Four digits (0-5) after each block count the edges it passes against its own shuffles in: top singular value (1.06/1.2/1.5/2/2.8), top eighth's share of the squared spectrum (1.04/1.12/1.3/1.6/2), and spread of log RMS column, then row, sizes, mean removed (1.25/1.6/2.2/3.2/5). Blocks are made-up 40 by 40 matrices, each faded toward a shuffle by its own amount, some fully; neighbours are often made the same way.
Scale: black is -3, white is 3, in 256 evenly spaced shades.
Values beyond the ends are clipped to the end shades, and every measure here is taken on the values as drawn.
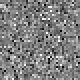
1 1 0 1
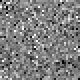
1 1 0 0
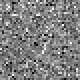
1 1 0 0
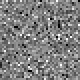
1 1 0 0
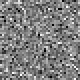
0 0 0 0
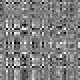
4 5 3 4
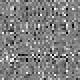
4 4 2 2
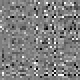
4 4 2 2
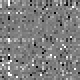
3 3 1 1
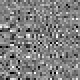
4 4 2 3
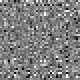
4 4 2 2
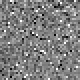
1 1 0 0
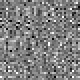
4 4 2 2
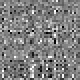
4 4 2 3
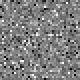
1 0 0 0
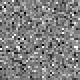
3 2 1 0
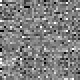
3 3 1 1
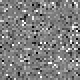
3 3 1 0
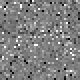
2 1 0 0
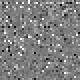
2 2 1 0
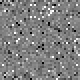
2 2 0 0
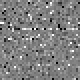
3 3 0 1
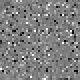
2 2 0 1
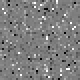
0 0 0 0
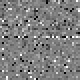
3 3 1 2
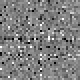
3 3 1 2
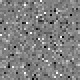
1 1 0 0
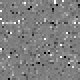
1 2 0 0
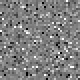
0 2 0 0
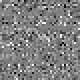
3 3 1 2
